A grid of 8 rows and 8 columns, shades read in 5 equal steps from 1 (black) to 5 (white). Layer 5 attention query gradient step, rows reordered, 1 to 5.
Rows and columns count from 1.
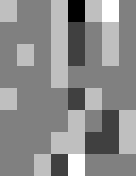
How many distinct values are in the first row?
4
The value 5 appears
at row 1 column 7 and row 8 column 5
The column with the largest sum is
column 4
